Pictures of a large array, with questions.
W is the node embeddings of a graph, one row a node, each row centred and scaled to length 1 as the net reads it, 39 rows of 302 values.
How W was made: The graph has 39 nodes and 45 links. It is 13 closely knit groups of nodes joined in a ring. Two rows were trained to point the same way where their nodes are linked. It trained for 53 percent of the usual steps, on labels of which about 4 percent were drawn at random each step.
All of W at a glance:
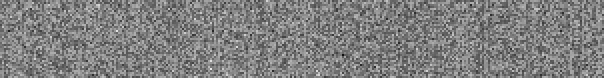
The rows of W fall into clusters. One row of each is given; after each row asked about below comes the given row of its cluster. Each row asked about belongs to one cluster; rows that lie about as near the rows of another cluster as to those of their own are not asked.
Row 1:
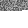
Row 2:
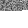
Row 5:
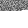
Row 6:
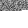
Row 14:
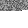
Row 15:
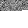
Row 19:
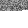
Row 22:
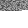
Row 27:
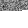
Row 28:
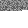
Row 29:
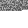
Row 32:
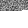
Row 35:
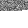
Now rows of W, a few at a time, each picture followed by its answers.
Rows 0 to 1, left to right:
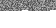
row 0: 5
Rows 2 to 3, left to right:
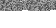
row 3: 19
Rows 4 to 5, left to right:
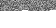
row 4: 32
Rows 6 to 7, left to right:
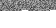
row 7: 28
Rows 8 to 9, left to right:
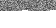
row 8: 35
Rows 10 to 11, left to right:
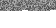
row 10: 1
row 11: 19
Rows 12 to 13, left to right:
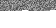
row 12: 15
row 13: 5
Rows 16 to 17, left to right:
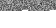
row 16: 29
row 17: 6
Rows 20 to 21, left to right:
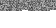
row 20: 14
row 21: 1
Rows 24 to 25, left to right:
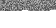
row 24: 2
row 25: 29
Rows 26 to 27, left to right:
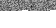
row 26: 35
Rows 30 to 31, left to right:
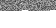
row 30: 22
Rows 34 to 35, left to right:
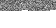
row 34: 22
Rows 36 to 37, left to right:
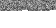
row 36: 28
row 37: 2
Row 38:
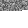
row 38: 27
